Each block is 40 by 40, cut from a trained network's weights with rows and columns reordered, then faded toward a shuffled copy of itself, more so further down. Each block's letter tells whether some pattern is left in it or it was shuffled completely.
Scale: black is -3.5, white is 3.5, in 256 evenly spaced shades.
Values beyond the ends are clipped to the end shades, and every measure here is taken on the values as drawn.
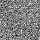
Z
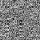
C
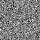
Z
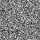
Z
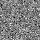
Z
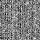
C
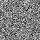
Z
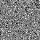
Z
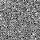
Z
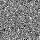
Z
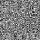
C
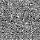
C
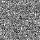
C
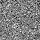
Z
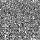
C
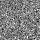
Z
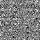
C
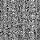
C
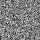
Z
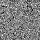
Z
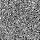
Z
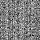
C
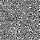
C
